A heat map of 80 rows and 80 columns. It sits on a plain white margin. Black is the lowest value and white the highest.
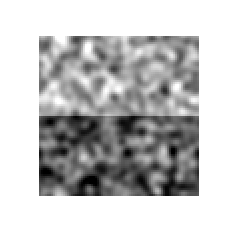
Seam: horizontal, 50% of the way down, the top part higher. Lone odd cells: none. Average level on the scale: 50%. Grain: blotchy.
